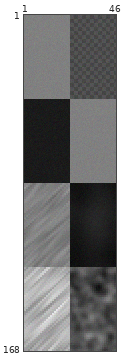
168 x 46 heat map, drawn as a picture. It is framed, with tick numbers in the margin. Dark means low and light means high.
The table splits into 4 rows of 2 panels. Panel 1,1: middling, flat. Panel 1,2: low, checkered, faint in contrast. Panel 2,1: very low, flat. Panel 2,2: middling, flat. Panel 3,1: middling, slanting up to the right, faint in contrast. Panel 3,2: very low, smooth, faint in contrast. Panel 4,1: high, slanting up to the right. Panel 4,2: low, blotchy.
